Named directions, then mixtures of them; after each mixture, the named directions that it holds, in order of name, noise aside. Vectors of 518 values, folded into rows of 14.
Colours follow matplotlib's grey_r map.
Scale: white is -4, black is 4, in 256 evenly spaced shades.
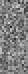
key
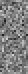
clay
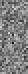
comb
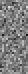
clay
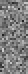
clay, comb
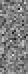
clay, key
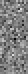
clay, key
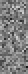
comb, key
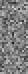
clay, comb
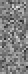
comb, key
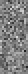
comb, key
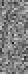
comb, key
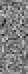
clay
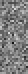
comb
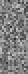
key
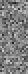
clay, comb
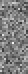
clay, comb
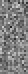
key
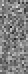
key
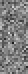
comb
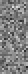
comb, key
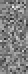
comb, key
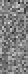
key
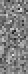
clay, key
